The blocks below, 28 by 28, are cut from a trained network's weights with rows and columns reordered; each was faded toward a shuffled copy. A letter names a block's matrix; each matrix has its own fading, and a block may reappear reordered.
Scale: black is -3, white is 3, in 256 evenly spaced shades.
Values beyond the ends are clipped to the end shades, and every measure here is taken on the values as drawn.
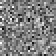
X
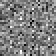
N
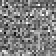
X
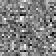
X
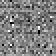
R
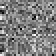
N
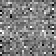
R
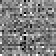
R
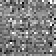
R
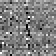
R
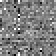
R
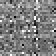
R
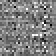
R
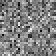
N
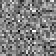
X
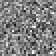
X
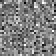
N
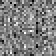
N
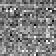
R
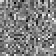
X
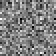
N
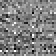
R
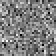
X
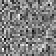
N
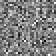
N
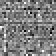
R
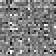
R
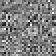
N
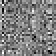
N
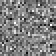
X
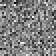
X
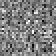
N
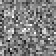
X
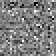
R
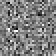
N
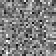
X
